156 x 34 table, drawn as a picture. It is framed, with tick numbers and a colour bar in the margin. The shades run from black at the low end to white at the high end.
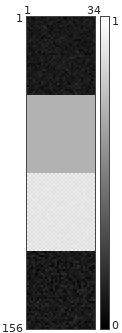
The table splits into 4 rows of 1 panel. Panel 1,1: very low, fine-grained, faint in contrast. Panel 2,1: high, flat. Panel 3,1: very high, checkered, faint in contrast. Panel 4,1: very low, fine-grained, faint in contrast.
